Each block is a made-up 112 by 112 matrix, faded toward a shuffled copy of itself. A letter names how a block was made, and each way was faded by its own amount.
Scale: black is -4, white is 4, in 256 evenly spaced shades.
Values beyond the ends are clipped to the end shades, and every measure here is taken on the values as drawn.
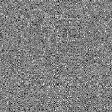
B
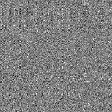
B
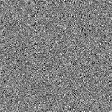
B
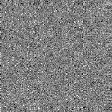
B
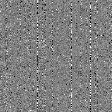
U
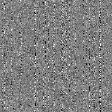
U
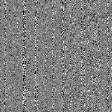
U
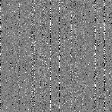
U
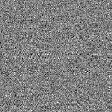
B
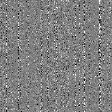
U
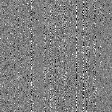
U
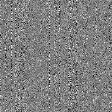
U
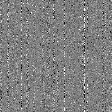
U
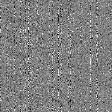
U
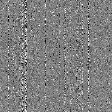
U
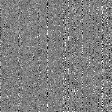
U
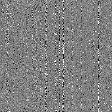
U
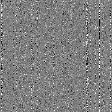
U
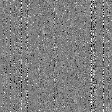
U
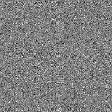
B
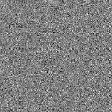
B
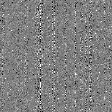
U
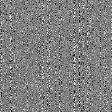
U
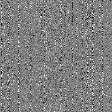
U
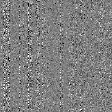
U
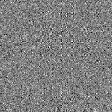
B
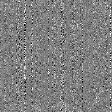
U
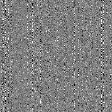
U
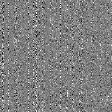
U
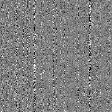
U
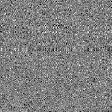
B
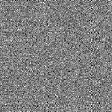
B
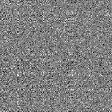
B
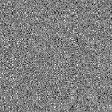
B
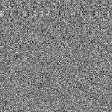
B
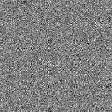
B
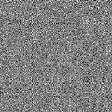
B
